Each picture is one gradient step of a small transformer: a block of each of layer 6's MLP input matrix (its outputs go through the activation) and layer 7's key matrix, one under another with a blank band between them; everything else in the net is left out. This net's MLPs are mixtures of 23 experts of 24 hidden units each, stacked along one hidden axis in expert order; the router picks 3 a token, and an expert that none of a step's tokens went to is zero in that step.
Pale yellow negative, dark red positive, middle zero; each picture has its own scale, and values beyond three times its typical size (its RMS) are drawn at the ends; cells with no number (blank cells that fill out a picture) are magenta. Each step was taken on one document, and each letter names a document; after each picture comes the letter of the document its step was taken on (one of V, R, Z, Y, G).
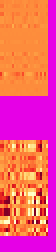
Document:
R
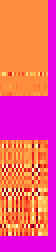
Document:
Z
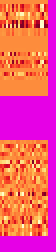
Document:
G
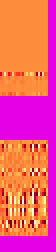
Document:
Z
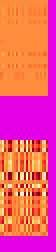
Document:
R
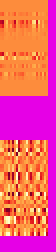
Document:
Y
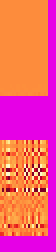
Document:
Z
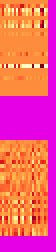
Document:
G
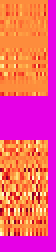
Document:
Y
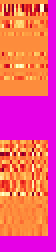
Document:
G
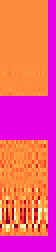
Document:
Z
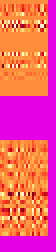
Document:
G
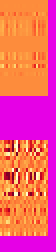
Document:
Y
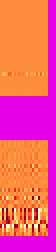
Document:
Z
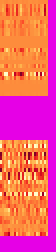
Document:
Y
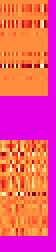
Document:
G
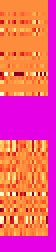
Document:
Y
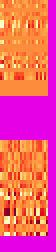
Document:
R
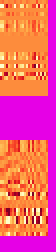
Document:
Y
